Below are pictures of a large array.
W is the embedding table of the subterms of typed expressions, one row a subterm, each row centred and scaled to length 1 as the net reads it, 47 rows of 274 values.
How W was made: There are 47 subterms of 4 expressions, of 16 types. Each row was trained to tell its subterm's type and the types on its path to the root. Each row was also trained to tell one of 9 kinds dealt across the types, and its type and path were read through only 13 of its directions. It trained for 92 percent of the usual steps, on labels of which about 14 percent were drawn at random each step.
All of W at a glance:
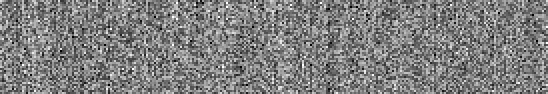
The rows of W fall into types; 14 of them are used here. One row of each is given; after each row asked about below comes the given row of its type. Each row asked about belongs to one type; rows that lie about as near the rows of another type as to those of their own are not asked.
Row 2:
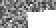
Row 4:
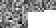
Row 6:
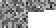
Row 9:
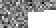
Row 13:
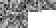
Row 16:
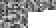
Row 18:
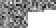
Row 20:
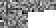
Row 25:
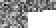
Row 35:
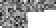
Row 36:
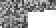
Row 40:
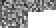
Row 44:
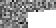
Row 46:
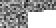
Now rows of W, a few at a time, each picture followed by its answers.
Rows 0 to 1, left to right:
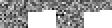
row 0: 13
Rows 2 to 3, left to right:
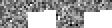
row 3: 35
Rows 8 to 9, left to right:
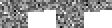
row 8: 2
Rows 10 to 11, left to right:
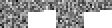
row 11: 36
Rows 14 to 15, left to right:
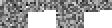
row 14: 2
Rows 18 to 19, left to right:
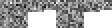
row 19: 36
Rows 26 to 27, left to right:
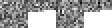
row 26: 13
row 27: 40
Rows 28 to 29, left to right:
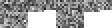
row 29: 36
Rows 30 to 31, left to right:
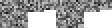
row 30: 20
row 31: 35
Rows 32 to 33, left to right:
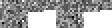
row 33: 4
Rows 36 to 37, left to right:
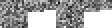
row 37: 18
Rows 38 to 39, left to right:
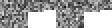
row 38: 13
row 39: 9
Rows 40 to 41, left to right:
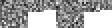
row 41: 2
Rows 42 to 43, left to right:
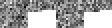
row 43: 35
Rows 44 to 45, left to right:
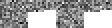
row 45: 4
